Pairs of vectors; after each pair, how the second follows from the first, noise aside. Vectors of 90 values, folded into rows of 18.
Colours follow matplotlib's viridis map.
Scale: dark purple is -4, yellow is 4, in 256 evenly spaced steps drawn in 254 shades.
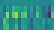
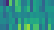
wrapped around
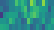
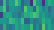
sign-scrambled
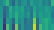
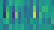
wrapped around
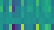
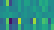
wrapped around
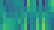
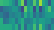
wrapped around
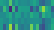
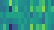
sign-scrambled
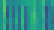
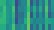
wrapped around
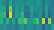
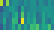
wrapped around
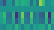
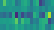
sign-scrambled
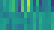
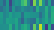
wrapped around
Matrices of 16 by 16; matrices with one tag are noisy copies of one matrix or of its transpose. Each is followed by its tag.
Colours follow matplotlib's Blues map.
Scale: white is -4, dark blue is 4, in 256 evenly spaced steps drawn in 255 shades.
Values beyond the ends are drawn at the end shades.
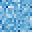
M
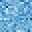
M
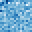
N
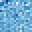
N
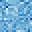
M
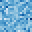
M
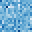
M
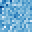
N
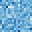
M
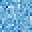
M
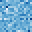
M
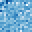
N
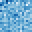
N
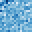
N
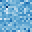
M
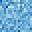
M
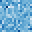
M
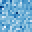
N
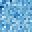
N
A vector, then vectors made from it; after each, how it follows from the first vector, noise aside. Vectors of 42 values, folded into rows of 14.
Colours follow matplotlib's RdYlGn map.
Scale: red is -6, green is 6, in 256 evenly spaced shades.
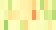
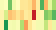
scaled up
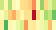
scaled up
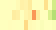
partly zeroed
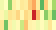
scaled up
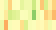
negated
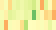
negated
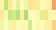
wrapped around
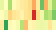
scaled up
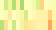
wrapped around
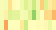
negated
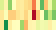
scaled up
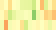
negated
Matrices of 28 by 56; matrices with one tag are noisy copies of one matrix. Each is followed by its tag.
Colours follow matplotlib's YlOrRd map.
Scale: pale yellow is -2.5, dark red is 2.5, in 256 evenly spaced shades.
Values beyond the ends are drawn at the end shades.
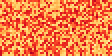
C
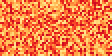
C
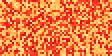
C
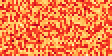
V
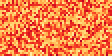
V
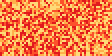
C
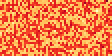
V
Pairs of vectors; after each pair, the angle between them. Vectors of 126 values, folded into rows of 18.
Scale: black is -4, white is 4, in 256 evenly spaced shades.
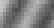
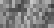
partly aligned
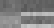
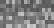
partly aligned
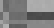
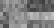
nearly opposite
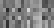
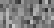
partly opposed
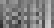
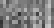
nearly parallel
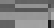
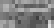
nearly opposite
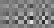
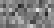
orthogonal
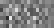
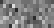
partly opposed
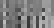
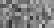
partly aligned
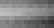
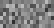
orthogonal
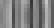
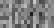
partly aligned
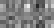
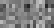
nearly opposite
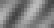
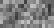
partly aligned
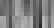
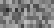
orthogonal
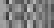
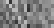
partly opposed
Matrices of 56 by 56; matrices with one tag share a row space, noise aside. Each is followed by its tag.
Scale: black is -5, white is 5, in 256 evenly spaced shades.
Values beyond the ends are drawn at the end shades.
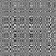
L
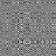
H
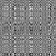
L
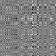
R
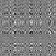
L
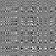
R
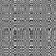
L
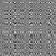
L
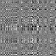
R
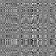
R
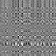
H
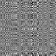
R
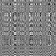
L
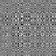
H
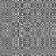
H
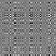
L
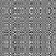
L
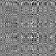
R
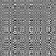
L
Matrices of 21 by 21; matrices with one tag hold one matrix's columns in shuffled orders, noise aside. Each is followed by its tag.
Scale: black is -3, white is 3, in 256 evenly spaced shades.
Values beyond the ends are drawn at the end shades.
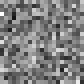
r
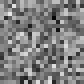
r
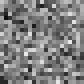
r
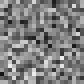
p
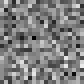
p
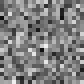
r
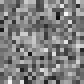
r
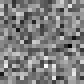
p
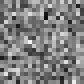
r
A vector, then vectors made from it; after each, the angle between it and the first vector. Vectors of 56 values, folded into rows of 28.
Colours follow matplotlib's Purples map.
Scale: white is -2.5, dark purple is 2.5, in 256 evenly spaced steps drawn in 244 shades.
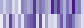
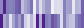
nearly opposite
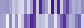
partly aligned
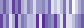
nearly opposite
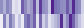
nearly parallel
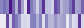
orthogonal
